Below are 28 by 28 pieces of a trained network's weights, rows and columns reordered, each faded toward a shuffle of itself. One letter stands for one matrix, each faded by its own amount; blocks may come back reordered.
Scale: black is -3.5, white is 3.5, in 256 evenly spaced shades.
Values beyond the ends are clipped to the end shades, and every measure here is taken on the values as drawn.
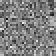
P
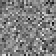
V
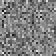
P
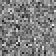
V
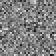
V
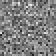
P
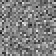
P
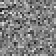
V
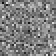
V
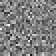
P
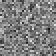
P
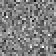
V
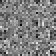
P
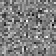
V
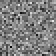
V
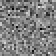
V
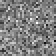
V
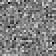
V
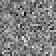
V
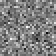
V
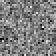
V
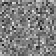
V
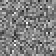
P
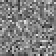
V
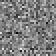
V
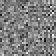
P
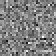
V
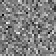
V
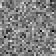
V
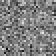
P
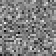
P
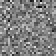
V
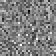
V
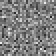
P
